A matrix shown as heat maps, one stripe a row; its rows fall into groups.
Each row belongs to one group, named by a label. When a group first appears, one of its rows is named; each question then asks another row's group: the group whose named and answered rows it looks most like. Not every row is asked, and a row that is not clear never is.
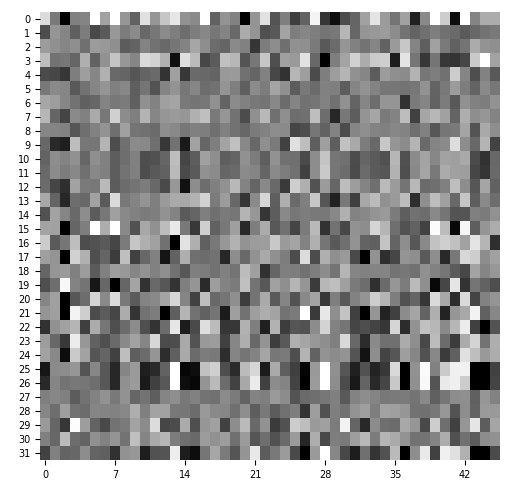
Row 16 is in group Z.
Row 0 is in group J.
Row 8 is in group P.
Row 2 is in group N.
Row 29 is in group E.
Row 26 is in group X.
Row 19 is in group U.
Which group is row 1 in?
U
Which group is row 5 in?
P
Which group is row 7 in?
J
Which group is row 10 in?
X
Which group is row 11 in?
X
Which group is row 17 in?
E
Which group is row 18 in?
U
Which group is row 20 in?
J
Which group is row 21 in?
E
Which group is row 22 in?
X
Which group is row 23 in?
E
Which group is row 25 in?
X
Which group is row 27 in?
P
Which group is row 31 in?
X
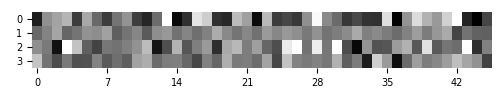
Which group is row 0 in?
X
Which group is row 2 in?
E
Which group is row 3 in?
Z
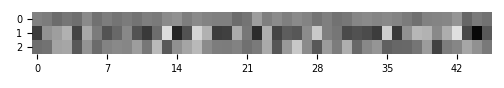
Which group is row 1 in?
X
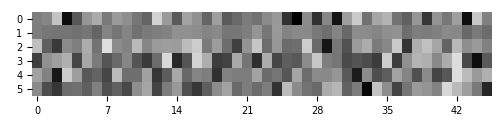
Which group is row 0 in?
P
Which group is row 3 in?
X
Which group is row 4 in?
E
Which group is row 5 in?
Z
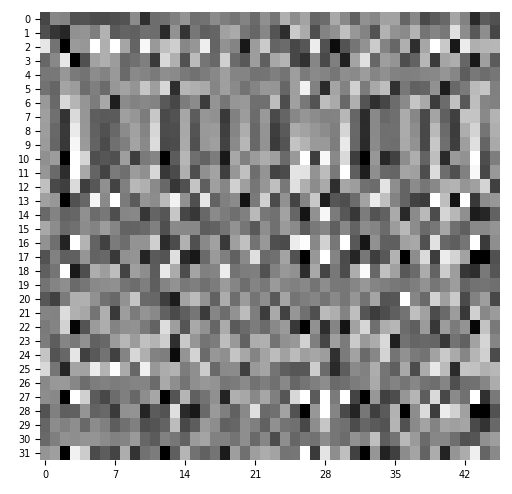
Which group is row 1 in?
Z
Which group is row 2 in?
J
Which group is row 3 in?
P
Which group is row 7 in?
E
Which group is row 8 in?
E
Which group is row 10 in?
E
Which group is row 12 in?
Z
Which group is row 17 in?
X
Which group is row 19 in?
P
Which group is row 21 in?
U
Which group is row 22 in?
P
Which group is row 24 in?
Z
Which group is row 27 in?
E
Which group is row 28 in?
X
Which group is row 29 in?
X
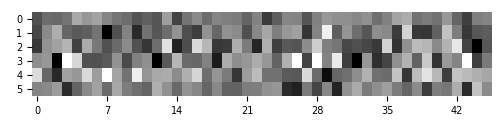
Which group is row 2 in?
X
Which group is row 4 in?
J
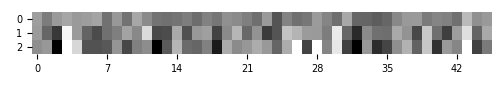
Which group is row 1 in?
E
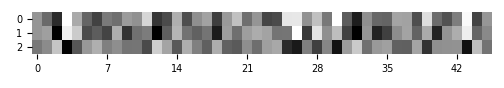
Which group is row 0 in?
E
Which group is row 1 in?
E
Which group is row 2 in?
P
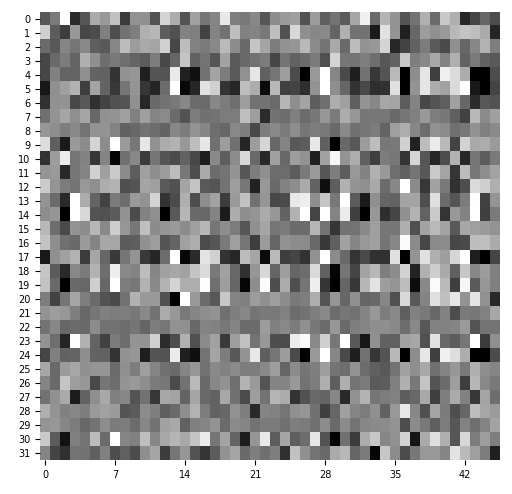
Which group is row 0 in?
P
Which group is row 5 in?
X
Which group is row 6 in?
U
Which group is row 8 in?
N
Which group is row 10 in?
U
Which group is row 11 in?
J
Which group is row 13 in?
E
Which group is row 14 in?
E
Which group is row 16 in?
N
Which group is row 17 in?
X
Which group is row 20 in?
Z
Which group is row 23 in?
E
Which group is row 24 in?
X
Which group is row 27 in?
P
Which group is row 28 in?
N
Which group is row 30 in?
J
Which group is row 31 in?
Z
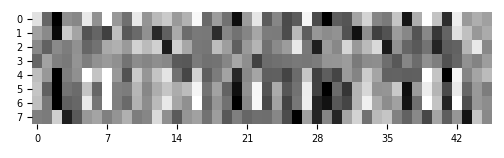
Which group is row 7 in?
P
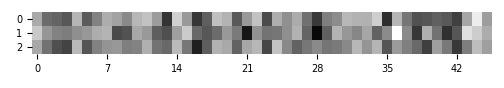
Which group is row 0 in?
N
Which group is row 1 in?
N
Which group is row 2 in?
N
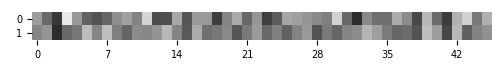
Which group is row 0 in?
E
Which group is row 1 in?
J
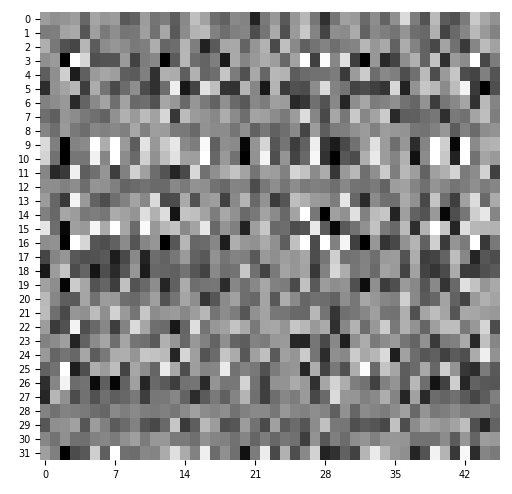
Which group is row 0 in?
N
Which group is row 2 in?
N
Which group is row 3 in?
E
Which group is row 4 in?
P
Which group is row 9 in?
J
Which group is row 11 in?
Z
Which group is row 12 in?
N
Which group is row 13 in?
E
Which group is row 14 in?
N
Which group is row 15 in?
J
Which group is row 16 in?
E
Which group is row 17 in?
U
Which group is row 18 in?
U
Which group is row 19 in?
E
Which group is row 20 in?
N
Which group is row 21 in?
J
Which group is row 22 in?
Z
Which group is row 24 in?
N
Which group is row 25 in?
P
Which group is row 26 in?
U
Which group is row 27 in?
U
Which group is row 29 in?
X
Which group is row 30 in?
P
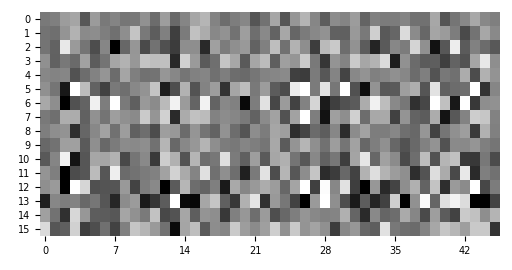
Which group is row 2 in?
U
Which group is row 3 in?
N
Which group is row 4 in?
P
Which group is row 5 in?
E
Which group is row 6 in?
J
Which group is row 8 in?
P
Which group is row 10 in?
P
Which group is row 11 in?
J
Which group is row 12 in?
E
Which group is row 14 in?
E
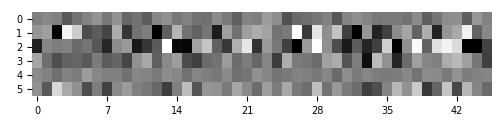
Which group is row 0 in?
P
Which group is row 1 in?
E
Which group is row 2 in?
X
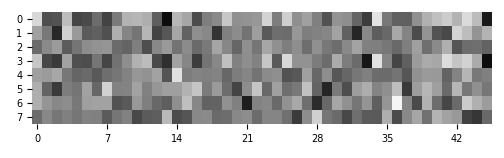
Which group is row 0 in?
Z
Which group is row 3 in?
Z
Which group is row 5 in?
J
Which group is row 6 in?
N
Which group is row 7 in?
X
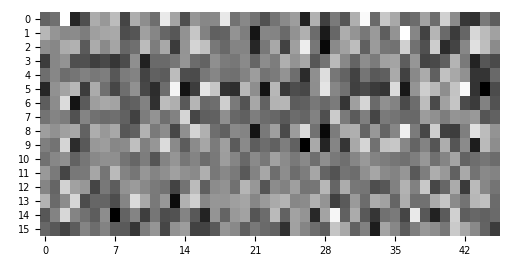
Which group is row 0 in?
P
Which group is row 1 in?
N
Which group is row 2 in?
N
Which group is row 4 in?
X
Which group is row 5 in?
X
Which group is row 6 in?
P
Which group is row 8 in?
N
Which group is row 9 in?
P
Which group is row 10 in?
P
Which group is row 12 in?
U
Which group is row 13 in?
Z
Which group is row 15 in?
Z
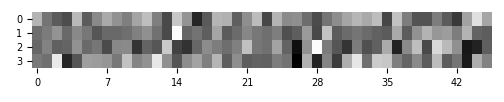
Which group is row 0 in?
N
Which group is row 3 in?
P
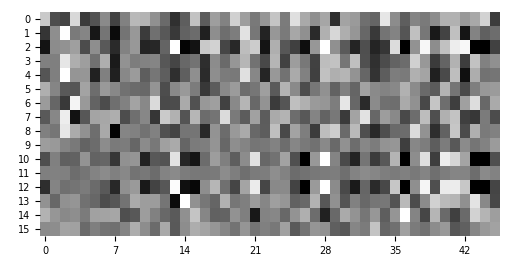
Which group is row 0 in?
Z
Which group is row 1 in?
U
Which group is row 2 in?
X
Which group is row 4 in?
U
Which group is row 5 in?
N
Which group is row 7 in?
P
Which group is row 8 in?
U
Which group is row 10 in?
X
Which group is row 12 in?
X
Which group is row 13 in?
Z
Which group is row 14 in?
N
